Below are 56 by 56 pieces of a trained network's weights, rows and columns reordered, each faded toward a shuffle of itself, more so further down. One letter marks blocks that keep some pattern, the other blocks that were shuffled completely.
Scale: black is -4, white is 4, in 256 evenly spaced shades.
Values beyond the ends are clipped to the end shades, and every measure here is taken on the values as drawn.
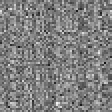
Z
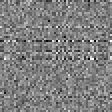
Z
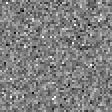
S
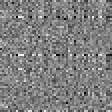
Z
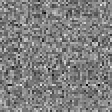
Z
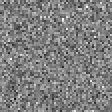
S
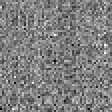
Z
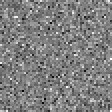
S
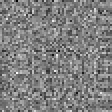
Z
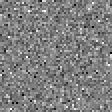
S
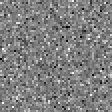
S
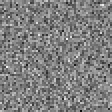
S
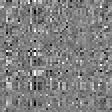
Z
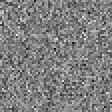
S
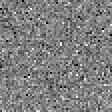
S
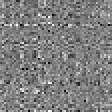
Z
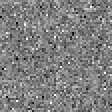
S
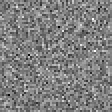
S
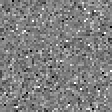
S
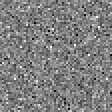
S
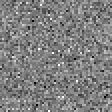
S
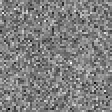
S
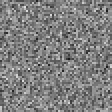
S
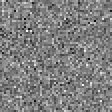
S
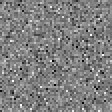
S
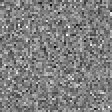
S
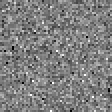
S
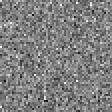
S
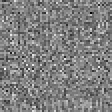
Z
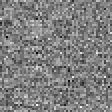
Z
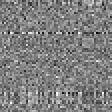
Z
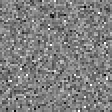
S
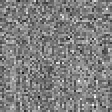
Z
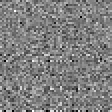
Z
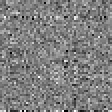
Z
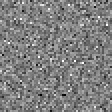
S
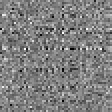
Z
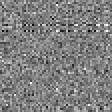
Z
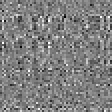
Z
